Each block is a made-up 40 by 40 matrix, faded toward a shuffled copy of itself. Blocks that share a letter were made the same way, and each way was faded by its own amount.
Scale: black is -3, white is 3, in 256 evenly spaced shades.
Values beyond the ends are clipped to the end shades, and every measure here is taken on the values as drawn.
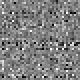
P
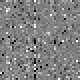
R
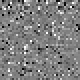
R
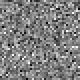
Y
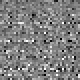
P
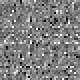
R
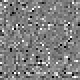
R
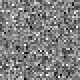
Y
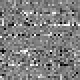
P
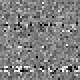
P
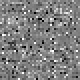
R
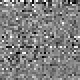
P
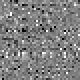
R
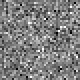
Y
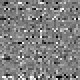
P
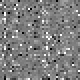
R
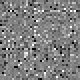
R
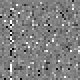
R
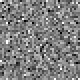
Y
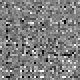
P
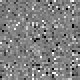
R
